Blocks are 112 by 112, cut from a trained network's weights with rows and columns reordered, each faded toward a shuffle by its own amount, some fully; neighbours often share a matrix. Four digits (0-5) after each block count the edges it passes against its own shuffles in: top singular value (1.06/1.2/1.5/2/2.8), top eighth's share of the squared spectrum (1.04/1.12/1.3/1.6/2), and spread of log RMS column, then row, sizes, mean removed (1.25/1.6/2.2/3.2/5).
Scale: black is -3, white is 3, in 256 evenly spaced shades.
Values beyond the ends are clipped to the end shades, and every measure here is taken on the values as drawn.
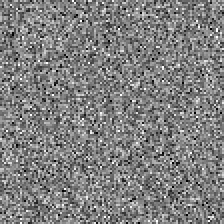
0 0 0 0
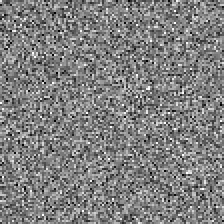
0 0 0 0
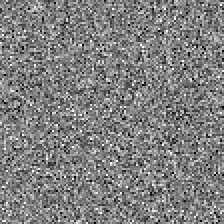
0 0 0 0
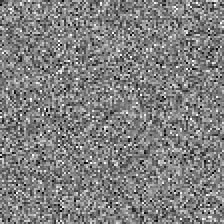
3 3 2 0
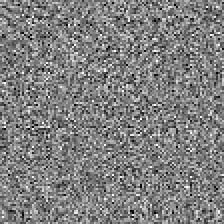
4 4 2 2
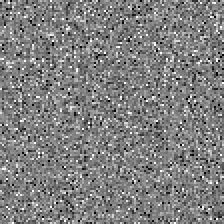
0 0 0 0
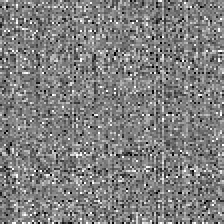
3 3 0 3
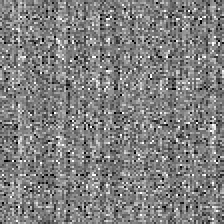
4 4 0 3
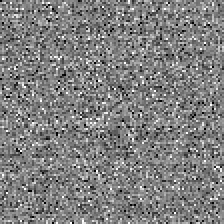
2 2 2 1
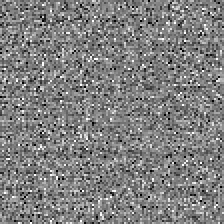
2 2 2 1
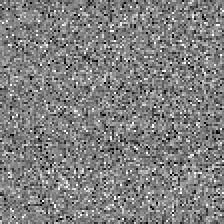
1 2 1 0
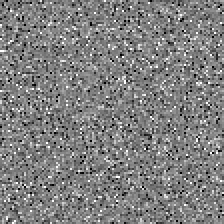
0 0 0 0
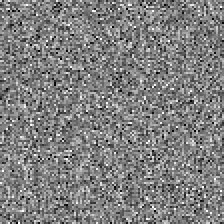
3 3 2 1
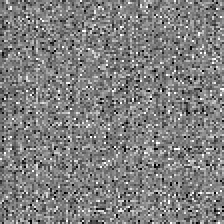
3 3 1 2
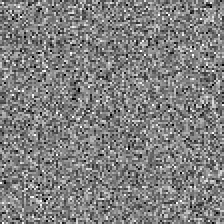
3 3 1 0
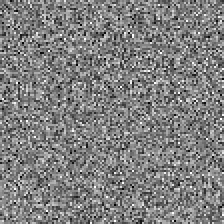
3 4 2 1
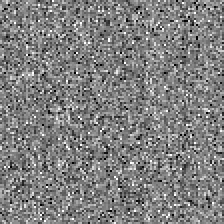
2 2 0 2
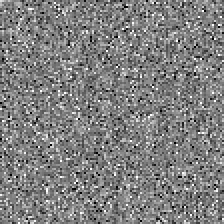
1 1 0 0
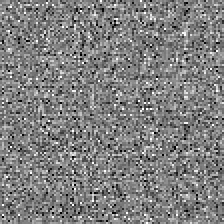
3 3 3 1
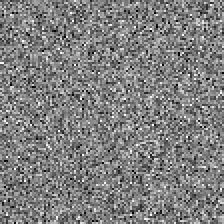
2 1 0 0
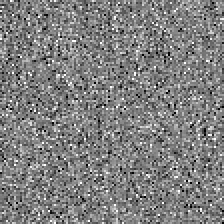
1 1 0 0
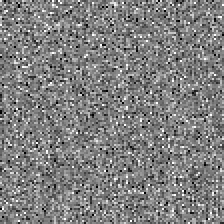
1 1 0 0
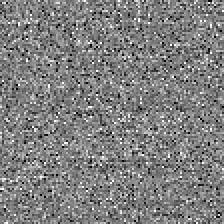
1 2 1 0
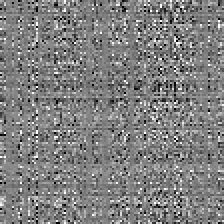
3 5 5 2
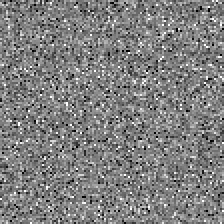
0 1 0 0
